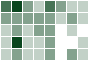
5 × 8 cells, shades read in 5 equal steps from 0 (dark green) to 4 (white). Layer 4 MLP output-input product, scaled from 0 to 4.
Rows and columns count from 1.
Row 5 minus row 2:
1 0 1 1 0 1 0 0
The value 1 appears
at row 1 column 1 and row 1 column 5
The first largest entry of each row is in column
4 6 6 6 6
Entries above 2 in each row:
3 2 5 6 5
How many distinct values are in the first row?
4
